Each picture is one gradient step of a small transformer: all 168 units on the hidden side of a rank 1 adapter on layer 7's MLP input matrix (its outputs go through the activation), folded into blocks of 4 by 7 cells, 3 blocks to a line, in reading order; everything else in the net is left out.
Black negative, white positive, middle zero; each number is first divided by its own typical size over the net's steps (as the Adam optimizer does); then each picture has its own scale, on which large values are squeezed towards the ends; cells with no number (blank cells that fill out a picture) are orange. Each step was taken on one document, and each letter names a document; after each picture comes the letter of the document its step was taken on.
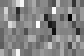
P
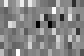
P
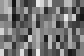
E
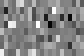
P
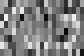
E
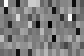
P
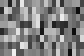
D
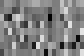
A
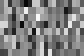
E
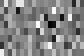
P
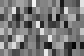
A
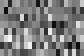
D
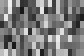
E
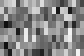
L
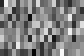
L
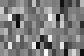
A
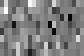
P
